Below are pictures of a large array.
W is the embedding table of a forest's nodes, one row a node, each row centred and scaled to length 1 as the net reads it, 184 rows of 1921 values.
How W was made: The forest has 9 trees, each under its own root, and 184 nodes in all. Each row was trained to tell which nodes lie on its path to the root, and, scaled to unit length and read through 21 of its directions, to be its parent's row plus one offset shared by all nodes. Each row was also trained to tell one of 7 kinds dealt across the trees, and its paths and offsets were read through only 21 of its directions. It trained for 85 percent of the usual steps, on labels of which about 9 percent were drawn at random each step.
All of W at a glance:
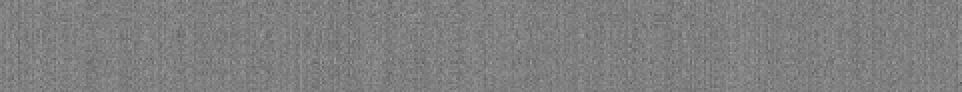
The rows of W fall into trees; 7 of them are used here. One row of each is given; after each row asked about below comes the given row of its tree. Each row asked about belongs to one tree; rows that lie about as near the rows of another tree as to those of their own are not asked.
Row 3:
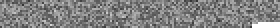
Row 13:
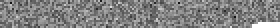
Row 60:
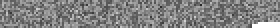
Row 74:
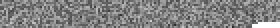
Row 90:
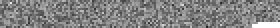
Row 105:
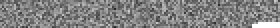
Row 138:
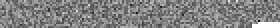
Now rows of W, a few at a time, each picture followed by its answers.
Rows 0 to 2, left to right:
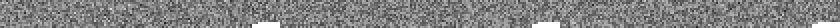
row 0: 74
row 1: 138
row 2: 13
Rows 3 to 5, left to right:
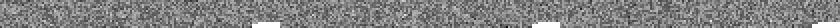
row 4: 3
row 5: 74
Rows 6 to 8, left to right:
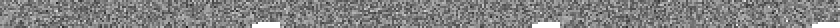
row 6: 3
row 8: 3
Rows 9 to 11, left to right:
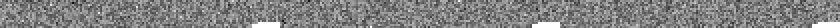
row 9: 3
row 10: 74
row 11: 60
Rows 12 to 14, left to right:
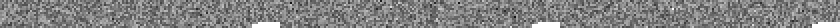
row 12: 3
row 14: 138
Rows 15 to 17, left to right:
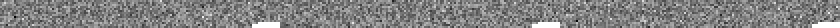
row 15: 105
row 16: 105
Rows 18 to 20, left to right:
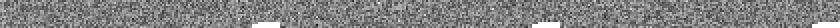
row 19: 74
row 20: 74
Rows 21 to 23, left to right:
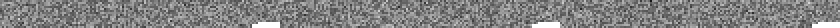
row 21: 74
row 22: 90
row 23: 138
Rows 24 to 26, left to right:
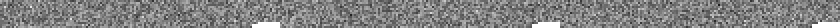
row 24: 90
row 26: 74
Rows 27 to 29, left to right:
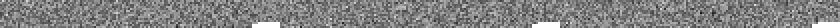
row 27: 90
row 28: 74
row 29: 105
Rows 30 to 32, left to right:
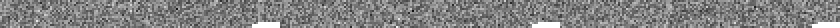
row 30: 60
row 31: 90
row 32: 13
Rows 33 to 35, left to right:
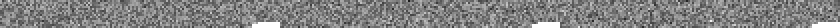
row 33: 90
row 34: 74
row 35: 90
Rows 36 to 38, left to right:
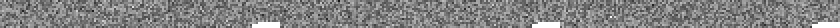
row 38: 3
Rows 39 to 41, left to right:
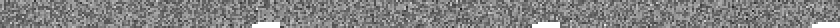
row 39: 60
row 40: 74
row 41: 90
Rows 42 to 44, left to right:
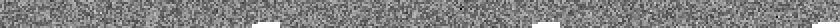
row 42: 60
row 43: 3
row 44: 105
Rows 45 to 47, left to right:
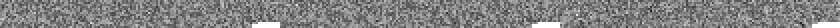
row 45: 3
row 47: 3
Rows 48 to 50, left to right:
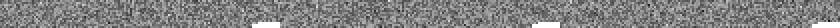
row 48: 105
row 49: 74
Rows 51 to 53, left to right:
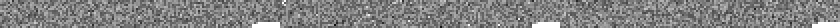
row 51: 90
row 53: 105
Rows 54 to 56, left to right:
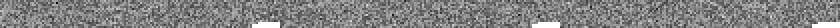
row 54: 3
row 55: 90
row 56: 74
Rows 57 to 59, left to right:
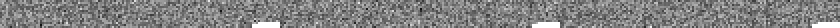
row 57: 138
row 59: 90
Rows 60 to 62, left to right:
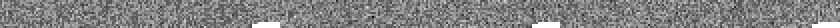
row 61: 74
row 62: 60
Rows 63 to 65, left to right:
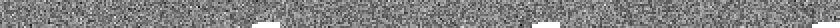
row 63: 13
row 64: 138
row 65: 74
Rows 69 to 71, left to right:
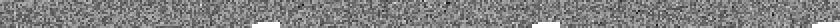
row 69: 90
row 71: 138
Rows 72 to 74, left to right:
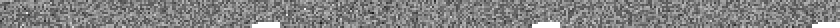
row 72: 90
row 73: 60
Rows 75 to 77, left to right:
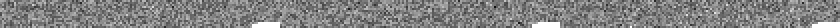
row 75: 3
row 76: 3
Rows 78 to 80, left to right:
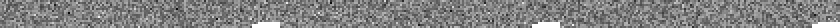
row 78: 60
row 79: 74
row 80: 90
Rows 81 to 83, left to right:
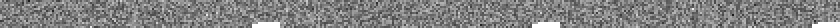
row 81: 138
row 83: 60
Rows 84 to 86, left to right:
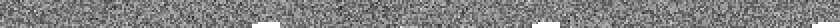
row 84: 90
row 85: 138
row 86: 105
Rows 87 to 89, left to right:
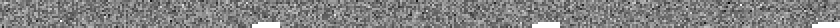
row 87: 74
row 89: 74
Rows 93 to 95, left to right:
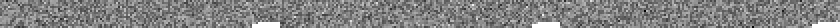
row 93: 3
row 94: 90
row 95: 60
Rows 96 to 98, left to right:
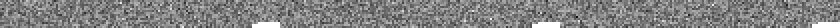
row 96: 90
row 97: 138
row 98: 3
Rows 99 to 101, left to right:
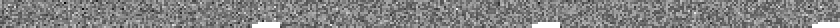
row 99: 90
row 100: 3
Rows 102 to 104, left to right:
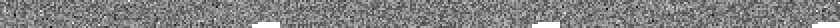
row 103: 138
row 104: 13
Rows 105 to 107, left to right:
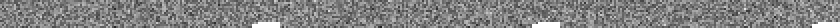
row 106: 74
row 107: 3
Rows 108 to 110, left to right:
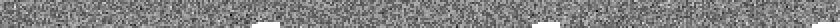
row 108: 90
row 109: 90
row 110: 3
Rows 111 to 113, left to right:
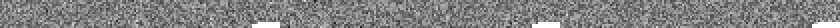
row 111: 74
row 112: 105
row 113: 13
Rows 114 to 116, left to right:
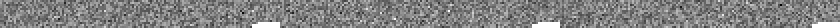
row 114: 90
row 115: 74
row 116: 90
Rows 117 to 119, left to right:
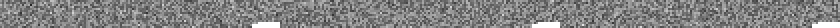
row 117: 3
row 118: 90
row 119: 105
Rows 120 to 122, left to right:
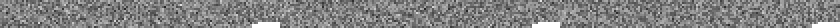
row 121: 105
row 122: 3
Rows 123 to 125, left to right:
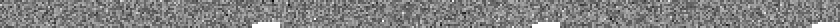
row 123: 105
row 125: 3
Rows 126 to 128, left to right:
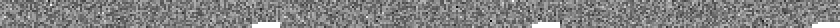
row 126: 3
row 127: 3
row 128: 13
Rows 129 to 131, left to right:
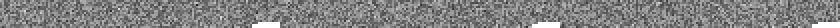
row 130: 90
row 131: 74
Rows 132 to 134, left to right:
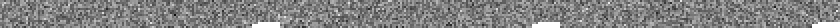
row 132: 60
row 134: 74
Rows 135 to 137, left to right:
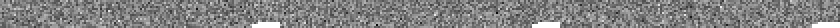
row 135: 60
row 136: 74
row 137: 3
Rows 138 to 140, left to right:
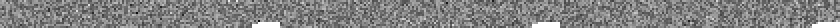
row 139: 90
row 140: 60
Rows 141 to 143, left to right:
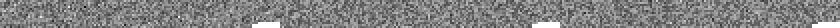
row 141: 3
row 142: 90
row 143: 74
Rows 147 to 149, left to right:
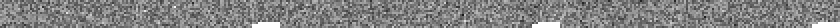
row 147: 3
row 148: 74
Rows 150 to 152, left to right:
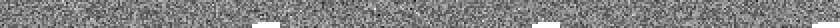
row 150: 138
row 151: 105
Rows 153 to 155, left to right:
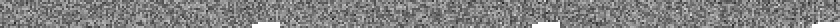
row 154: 74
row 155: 60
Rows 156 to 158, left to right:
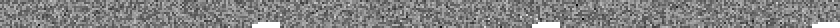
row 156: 3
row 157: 74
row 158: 90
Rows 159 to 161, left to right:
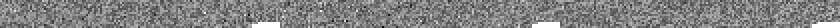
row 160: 3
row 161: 90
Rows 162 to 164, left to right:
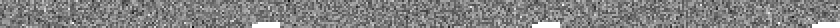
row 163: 74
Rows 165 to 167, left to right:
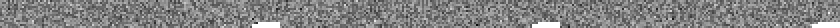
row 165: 138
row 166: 74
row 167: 105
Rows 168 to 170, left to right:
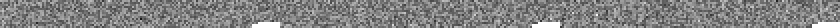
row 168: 3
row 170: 74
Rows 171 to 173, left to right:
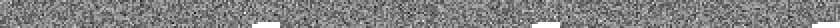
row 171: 90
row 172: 13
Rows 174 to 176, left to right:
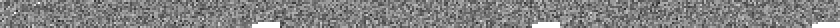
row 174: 3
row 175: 90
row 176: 3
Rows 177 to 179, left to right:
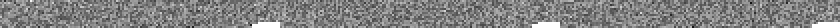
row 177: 60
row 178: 3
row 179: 90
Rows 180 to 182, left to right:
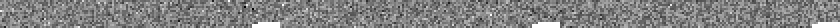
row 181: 74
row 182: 90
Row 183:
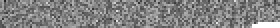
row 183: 60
